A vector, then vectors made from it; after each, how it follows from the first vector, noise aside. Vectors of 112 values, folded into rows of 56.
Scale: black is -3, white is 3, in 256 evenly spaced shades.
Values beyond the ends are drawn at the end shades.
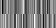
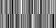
reversed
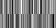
reversed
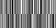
reversed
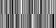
reversed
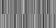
shrunk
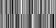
reversed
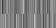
shrunk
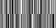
reversed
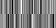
reversed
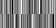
reversed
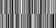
reversed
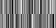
reversed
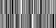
reversed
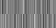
shrunk
